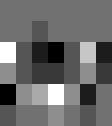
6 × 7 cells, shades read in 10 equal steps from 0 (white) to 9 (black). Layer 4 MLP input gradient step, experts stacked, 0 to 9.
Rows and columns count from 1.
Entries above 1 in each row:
7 7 6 7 6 7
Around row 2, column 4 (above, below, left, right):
5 9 6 5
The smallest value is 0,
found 2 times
